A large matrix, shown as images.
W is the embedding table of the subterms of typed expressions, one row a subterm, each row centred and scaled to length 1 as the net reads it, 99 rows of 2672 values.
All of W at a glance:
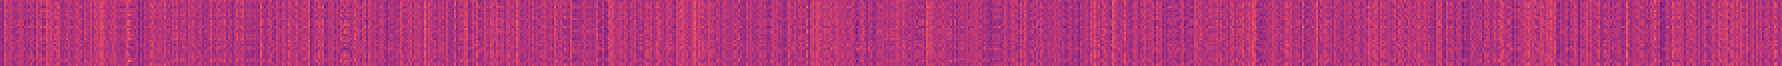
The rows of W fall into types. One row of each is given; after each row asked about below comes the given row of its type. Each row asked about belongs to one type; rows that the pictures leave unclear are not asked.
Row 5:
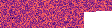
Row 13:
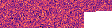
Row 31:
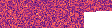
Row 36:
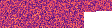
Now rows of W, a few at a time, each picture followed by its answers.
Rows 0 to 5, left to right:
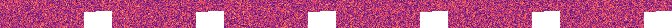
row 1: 31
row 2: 31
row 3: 36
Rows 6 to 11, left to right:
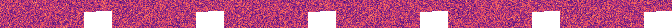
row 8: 36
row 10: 5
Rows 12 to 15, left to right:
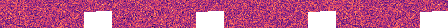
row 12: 31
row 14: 36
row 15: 31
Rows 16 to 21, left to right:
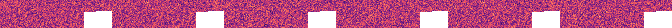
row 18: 13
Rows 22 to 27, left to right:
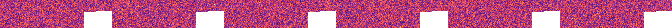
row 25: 5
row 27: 36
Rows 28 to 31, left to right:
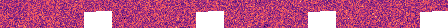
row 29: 5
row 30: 31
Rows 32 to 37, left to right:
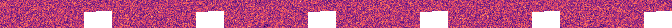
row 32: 13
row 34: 31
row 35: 5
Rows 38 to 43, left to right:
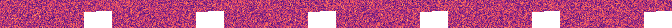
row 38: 36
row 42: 36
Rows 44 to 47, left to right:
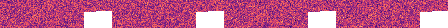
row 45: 36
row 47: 36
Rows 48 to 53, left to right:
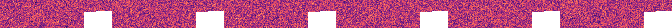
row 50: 36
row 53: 13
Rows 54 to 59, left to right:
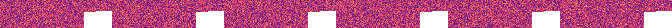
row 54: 5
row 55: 31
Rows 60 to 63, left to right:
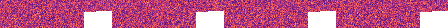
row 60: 36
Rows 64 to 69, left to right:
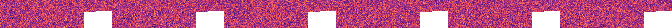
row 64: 5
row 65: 13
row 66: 5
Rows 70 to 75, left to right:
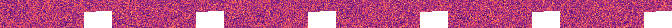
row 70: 5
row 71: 31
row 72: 13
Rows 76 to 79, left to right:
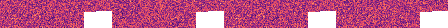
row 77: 5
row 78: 36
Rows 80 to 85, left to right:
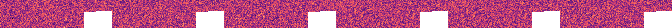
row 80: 5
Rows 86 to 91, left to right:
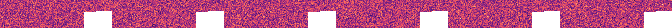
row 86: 36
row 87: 13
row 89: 13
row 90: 31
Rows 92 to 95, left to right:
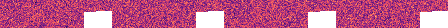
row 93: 36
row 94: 5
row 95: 36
